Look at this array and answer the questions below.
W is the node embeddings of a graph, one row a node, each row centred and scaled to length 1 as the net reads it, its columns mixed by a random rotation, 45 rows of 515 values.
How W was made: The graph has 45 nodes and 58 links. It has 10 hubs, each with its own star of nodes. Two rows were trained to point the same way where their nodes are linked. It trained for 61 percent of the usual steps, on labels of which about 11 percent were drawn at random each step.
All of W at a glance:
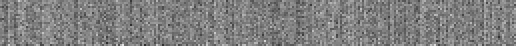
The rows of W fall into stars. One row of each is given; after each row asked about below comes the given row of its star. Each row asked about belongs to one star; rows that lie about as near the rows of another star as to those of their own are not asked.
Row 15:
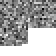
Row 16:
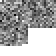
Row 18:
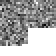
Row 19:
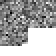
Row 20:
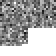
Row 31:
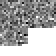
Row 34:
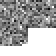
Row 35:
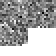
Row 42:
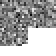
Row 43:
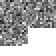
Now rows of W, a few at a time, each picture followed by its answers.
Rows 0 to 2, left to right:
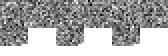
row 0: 18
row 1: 35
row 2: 34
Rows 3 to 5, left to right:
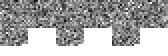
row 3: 42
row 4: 43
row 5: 15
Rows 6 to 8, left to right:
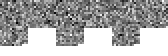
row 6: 35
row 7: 19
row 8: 31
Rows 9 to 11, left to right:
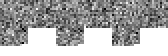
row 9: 43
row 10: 43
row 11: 15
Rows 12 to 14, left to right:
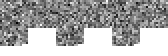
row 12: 16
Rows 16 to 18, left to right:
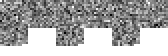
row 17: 18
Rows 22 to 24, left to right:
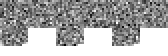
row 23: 20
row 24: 34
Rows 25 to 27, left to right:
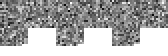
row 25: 42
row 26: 20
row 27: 19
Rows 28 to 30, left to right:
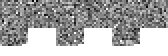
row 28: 35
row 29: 16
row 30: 43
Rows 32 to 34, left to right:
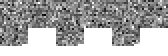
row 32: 15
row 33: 18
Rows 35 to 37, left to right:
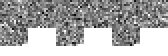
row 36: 20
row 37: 19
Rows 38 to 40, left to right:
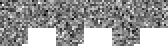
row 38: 42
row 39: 35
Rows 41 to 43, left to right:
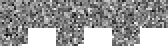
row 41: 34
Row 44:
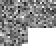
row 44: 31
